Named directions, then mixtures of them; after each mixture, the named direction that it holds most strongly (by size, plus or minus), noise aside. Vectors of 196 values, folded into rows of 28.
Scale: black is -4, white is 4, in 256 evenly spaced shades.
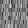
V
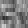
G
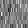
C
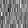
C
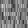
V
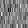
C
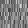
V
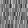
V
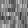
G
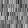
C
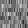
V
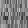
V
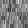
C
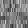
C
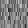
V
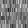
C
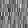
C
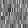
C
